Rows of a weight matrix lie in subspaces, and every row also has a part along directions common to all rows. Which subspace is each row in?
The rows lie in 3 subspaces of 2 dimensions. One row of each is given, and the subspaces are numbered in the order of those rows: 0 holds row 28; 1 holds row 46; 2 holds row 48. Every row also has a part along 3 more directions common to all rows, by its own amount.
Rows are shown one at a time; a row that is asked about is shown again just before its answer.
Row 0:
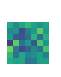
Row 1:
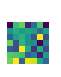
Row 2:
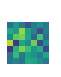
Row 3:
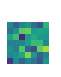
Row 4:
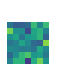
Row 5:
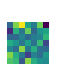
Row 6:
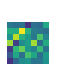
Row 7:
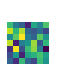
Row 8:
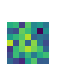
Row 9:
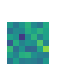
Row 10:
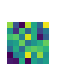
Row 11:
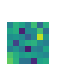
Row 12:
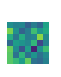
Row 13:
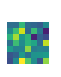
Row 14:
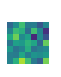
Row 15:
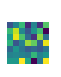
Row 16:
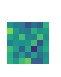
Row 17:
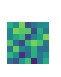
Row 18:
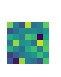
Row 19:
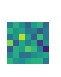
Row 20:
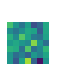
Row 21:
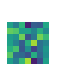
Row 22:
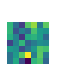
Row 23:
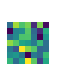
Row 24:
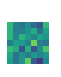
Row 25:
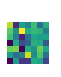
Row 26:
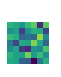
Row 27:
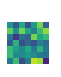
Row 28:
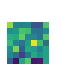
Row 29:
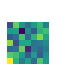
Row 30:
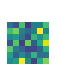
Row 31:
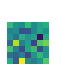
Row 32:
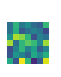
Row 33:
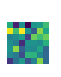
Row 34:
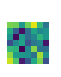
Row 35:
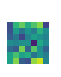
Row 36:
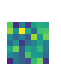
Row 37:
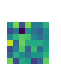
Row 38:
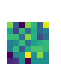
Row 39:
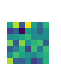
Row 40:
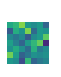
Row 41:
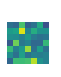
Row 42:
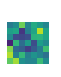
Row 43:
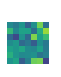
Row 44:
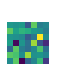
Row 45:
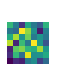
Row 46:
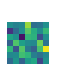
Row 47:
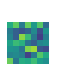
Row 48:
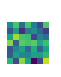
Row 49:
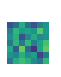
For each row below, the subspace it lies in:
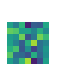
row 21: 0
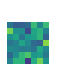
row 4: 0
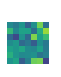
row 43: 2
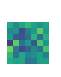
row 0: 1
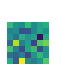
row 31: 1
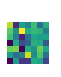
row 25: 2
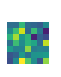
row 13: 2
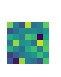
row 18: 1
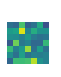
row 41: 2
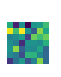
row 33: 2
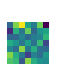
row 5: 0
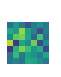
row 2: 1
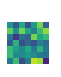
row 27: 2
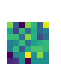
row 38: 0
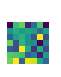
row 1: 1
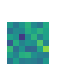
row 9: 1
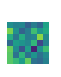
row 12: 0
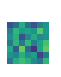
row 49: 1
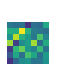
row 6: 1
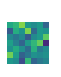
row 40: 0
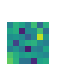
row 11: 2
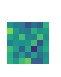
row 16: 0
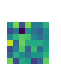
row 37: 2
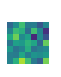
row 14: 2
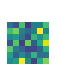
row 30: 1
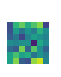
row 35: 0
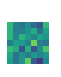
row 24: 0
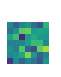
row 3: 1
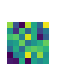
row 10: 0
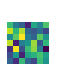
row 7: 1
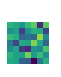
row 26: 2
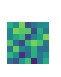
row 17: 0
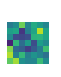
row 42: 1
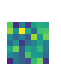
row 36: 2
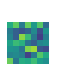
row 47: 1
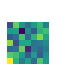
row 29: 2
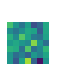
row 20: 0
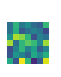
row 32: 2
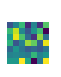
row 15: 2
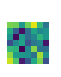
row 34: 1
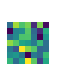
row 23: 0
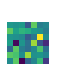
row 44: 1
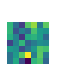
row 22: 0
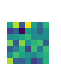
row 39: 2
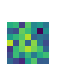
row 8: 1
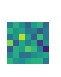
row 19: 1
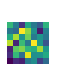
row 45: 1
